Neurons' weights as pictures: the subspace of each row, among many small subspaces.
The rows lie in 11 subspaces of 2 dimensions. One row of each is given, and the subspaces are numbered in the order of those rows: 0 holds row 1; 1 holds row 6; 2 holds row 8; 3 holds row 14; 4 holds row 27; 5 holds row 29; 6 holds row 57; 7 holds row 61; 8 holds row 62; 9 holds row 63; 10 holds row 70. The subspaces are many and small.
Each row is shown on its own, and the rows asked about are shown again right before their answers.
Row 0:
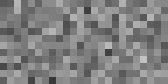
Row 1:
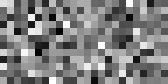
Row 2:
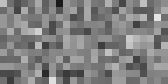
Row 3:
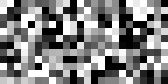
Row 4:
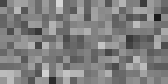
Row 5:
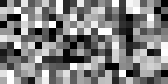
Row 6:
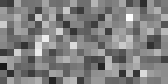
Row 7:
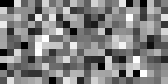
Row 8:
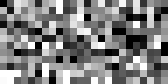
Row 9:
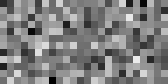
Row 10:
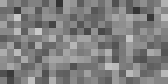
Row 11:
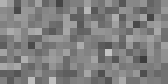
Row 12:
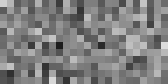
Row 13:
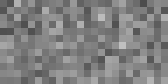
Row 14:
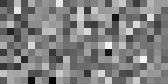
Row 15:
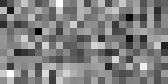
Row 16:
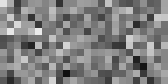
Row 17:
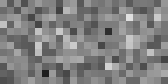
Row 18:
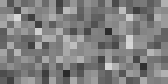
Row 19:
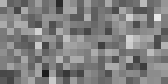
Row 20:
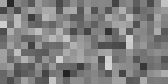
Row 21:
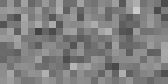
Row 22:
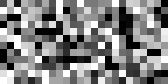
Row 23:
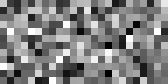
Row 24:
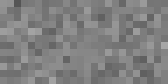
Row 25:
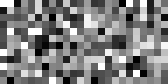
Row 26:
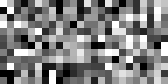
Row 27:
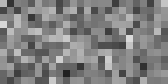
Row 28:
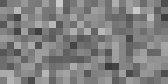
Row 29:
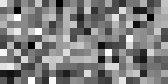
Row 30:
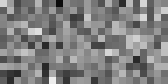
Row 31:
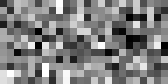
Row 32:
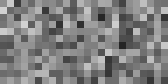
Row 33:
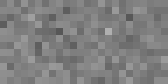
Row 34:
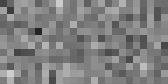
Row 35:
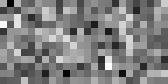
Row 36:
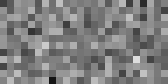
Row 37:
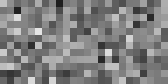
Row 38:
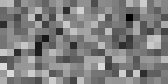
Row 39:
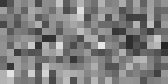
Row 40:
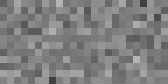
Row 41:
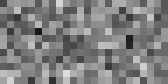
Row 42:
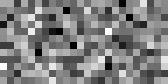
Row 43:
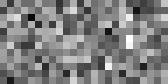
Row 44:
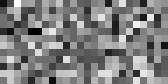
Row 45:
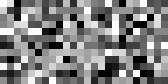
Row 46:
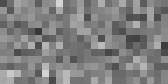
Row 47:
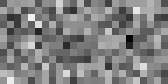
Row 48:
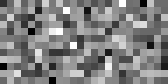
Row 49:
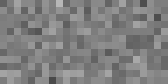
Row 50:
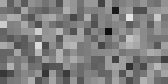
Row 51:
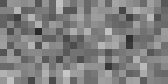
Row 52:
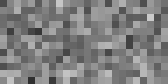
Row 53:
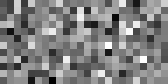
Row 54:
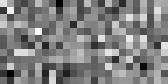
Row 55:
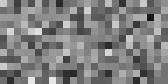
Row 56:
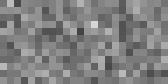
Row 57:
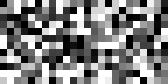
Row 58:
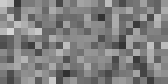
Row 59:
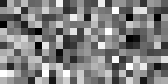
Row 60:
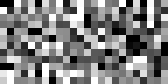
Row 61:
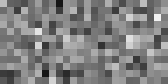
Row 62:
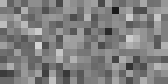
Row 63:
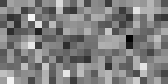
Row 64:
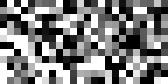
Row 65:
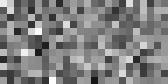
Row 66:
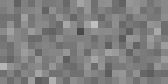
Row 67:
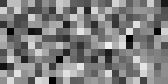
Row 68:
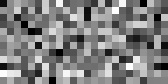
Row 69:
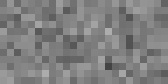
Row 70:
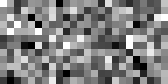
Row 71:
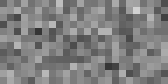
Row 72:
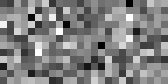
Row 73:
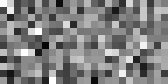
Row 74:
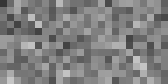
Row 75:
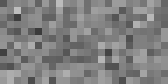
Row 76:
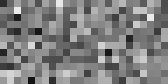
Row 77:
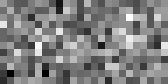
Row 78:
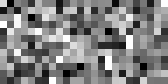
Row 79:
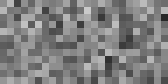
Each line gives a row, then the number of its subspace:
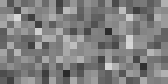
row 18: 6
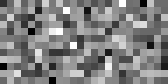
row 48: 8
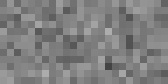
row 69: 6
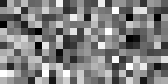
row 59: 8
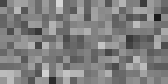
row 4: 7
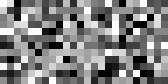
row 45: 9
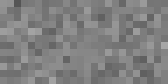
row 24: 9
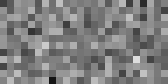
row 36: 2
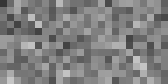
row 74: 10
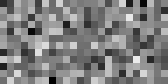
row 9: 2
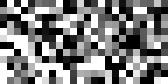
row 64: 8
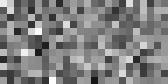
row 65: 0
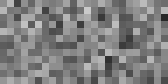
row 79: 10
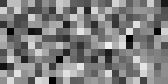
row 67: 4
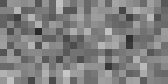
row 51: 6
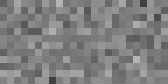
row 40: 7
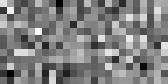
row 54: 0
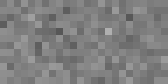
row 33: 8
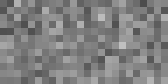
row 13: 10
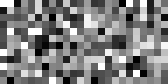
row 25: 1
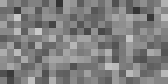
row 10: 3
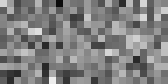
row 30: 2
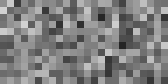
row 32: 10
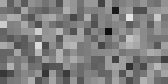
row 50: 8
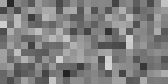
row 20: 4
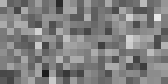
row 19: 7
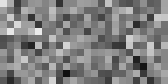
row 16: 10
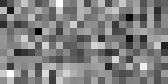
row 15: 0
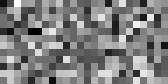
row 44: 9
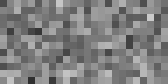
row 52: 6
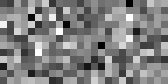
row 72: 0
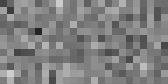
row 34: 0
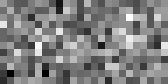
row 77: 2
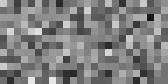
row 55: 6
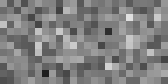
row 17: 7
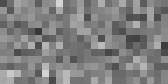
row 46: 2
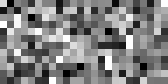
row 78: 4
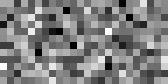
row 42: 8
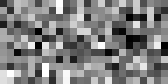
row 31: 2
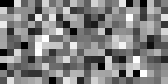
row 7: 1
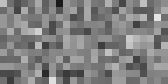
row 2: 7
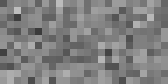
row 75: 5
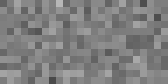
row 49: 7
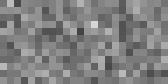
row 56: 4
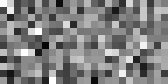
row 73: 0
